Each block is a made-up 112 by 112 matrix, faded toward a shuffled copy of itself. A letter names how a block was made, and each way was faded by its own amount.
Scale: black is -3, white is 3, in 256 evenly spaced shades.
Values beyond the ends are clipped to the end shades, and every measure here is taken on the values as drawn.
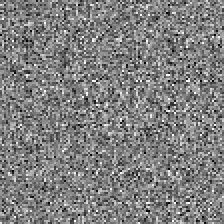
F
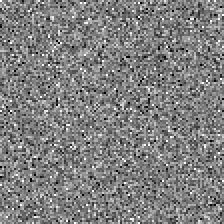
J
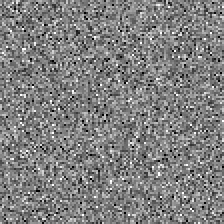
J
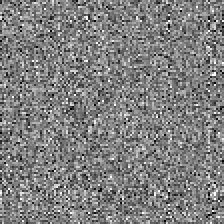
F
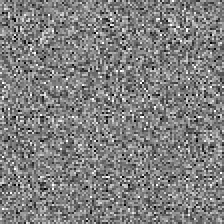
F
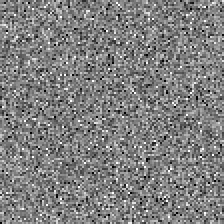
J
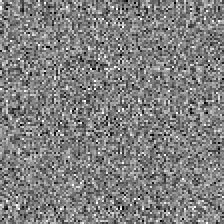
F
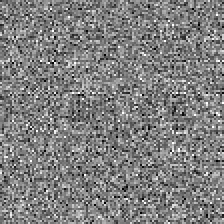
F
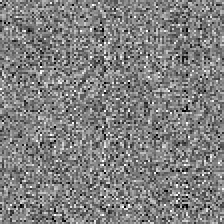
F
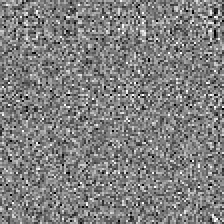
F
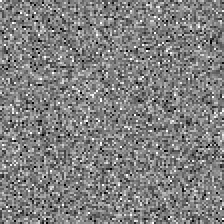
J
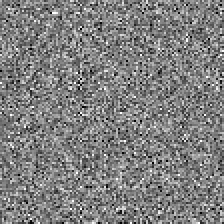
F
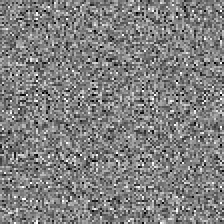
F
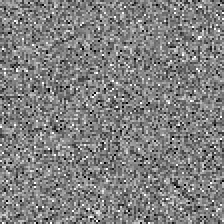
J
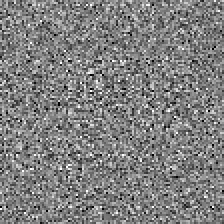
F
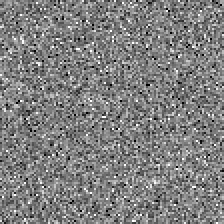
J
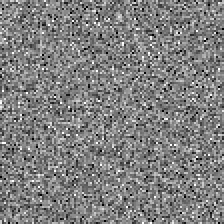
J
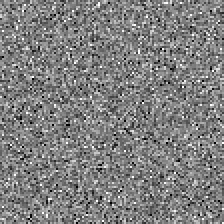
J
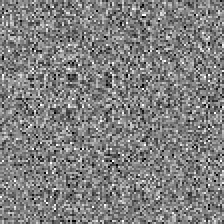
F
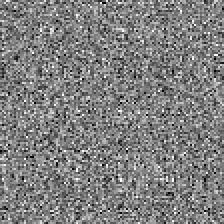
F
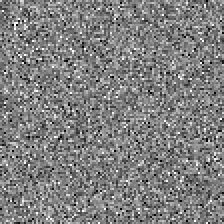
J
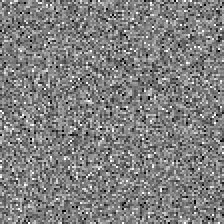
J
